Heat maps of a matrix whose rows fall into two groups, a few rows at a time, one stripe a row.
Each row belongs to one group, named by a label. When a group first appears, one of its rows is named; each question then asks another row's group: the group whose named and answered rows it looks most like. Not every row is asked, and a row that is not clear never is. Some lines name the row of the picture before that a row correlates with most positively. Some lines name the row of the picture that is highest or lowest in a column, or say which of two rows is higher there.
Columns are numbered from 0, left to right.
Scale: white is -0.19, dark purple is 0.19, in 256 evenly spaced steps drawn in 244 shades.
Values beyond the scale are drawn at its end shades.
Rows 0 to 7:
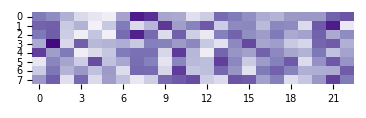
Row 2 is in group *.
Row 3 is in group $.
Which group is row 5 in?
*
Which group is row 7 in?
$
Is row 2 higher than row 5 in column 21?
No
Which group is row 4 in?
*
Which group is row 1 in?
$
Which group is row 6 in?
*
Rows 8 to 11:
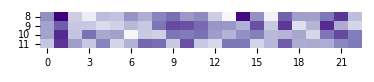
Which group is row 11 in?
*
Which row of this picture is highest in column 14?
8
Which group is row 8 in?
$
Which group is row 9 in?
$
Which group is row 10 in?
$
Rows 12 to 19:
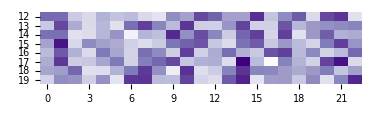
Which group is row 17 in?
$
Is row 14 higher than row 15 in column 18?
No
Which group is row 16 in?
*
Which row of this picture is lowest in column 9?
18
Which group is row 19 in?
*
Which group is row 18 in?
*
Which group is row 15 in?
$
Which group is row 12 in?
$
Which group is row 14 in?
$
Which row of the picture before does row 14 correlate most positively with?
9
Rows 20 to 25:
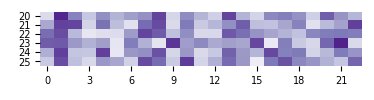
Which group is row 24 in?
*
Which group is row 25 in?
*
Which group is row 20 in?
*
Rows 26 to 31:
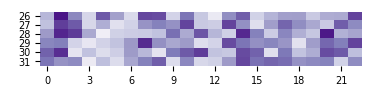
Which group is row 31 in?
*
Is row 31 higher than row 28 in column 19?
Yes
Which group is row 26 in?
*
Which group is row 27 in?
*
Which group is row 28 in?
$
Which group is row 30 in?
$
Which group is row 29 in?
*
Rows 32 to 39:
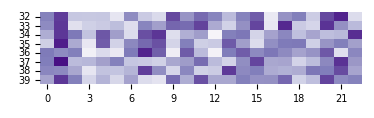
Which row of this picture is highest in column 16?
36
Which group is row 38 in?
*
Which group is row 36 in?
*
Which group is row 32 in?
$
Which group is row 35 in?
*
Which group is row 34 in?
*
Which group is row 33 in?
$
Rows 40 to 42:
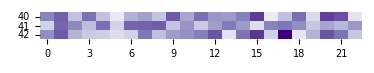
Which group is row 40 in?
$
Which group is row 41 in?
*
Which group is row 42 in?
$
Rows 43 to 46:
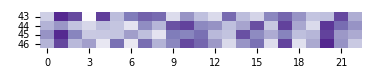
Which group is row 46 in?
$
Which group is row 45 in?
$
